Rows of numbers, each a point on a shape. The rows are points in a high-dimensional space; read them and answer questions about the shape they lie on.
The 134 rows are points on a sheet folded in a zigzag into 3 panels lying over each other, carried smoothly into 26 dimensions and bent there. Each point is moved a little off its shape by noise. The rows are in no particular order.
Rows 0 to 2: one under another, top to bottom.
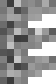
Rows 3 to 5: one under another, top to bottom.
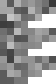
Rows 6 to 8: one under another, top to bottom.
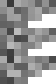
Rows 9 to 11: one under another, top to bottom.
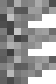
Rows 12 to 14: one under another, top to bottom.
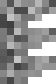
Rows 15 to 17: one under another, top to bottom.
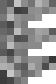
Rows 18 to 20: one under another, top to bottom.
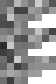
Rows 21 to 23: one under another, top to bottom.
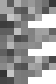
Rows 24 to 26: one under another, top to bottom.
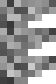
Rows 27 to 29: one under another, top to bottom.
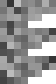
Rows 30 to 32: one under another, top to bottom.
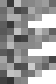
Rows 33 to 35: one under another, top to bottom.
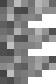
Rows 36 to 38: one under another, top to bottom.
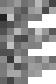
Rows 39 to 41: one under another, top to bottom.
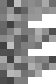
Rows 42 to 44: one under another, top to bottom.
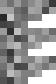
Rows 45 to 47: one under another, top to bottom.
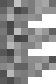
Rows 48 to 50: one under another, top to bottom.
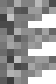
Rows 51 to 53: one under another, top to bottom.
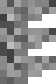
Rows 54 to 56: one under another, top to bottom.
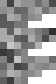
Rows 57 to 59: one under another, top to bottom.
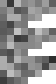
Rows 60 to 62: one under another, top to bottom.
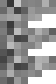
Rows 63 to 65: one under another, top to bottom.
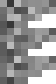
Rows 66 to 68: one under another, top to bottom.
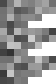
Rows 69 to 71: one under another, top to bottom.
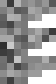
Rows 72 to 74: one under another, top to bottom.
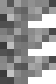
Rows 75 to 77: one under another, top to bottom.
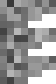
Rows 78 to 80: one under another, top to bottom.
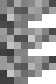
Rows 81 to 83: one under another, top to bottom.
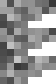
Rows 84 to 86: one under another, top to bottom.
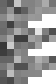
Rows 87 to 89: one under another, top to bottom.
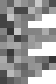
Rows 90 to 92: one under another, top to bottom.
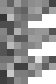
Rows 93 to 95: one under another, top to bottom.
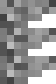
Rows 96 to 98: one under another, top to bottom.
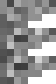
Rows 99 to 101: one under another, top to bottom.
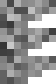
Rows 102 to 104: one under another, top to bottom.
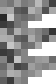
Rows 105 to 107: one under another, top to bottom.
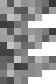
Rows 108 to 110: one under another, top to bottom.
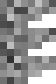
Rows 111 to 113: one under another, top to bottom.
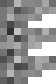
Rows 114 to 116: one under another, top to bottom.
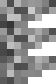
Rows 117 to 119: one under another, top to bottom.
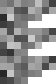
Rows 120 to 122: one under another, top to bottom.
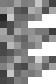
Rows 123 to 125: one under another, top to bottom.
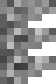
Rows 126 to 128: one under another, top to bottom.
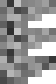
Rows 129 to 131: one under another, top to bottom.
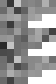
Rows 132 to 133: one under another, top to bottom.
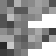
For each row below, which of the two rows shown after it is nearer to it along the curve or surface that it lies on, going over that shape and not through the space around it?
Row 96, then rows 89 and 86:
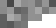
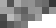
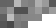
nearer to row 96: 89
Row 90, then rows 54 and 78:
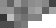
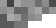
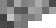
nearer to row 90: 54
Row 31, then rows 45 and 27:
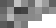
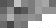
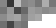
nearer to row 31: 45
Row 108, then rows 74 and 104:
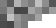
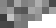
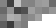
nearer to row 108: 104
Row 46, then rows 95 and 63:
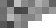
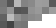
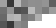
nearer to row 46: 63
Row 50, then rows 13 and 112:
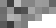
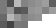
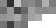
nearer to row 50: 112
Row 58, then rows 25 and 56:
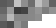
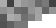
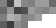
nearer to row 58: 56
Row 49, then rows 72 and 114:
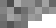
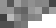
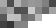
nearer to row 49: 72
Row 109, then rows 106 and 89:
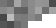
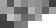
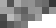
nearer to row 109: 89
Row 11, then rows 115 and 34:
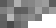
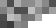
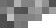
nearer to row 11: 34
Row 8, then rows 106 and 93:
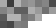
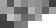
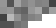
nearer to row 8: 106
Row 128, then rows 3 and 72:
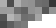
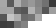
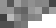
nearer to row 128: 72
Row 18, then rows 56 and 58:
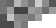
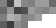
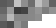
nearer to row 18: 58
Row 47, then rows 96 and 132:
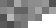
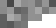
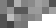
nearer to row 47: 96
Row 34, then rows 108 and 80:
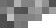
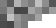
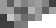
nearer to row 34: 80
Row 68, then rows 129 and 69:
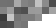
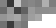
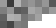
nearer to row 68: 69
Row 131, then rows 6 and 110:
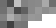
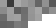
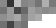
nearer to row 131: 110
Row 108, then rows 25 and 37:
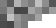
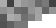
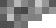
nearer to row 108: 37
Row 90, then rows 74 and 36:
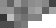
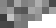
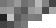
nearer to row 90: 36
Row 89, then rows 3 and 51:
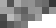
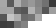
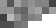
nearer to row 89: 51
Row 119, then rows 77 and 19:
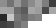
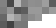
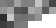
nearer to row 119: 19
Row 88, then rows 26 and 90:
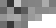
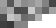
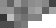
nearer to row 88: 26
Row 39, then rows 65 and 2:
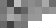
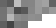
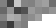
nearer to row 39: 65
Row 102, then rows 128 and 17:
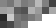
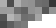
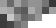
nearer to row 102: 17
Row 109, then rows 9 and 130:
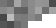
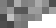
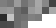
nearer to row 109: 130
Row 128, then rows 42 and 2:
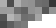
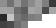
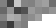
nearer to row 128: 42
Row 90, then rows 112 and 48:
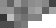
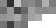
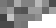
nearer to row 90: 48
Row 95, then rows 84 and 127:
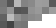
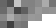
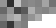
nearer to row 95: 84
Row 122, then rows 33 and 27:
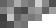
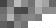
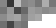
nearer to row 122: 33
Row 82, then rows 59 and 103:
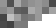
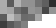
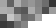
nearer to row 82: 103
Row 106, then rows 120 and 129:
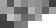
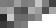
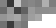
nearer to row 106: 120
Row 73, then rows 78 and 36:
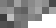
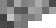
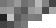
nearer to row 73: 36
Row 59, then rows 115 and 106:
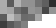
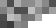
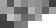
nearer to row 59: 106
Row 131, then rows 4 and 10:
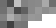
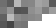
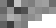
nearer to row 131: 4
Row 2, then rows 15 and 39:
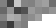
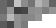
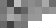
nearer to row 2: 15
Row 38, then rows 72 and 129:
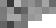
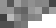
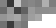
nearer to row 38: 129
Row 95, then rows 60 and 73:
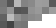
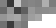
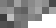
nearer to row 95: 60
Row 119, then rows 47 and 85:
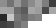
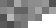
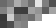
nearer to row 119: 47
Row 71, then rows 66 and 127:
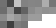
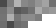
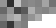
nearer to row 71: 127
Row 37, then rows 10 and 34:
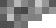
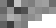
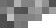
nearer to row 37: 34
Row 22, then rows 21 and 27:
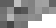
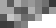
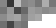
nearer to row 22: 27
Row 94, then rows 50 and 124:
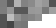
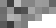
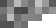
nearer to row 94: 124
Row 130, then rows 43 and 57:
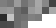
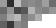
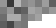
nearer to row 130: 57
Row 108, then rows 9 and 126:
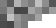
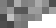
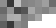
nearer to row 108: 126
